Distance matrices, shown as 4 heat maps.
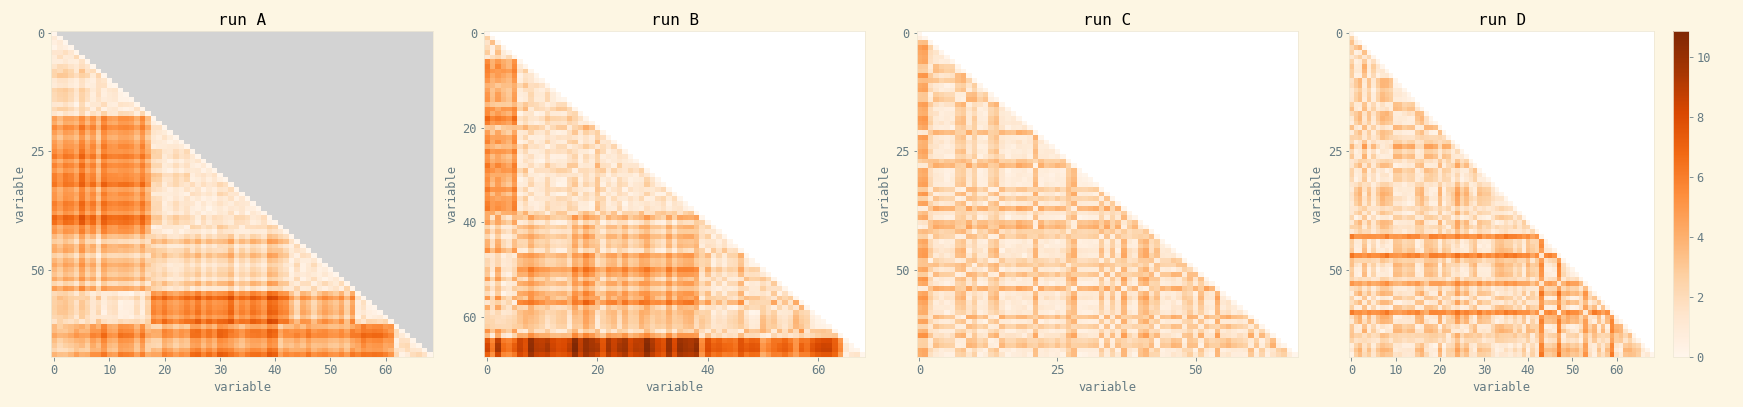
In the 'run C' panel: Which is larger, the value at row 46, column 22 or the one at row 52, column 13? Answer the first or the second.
the second
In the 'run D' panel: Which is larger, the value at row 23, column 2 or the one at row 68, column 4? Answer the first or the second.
the second
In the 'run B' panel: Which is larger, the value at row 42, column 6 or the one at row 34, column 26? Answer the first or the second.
the first
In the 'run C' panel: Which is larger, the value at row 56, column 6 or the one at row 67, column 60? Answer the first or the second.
the second
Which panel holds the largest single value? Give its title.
run B
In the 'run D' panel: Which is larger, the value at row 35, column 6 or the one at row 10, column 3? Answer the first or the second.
the first
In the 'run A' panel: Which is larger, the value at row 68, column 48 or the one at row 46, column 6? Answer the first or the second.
the first
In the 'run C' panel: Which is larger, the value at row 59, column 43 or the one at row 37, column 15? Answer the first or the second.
the second
